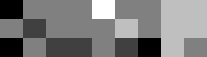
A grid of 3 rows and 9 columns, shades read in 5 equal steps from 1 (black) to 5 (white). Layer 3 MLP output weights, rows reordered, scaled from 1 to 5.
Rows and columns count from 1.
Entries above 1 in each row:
8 9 7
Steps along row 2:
down up same same up down up same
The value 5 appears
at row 1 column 5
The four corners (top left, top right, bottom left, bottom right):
1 4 1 3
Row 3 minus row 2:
-2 1 -1 -1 0 -2 -2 0 -1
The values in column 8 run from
4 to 4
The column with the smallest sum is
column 1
